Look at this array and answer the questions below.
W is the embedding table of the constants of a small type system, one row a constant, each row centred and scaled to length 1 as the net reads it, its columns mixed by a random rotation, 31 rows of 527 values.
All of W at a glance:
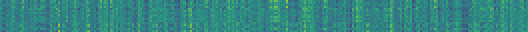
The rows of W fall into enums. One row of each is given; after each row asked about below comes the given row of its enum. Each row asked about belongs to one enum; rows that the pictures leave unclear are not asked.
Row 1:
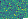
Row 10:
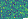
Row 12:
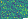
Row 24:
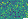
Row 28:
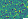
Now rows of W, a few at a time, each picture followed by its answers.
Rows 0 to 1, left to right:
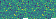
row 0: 1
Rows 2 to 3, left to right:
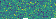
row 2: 1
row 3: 24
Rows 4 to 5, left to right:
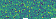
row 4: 28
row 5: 10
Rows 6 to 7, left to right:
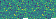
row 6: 1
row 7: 1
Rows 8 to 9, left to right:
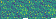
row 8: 12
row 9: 12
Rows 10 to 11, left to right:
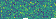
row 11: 24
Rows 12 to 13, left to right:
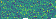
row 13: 28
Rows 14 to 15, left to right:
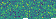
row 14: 24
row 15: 10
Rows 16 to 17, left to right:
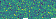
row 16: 1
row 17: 10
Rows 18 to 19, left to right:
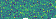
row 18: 10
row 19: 28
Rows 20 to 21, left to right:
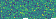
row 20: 10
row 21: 1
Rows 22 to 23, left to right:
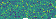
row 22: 24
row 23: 28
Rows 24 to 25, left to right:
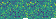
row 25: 24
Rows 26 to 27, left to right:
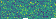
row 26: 12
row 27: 24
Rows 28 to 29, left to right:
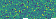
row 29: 1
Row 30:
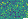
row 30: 24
